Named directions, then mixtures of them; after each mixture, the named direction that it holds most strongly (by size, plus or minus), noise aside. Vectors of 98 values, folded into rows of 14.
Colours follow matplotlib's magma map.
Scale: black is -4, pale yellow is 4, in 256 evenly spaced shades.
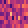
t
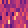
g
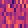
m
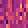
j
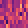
j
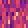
g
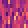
g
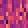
j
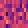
j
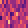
g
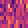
m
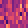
j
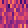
m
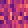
t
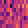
t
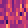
j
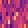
g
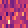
g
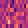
m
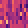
j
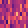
j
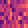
t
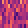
g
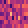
t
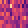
t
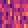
t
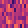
m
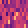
g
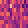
t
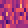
j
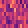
m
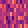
m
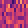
m
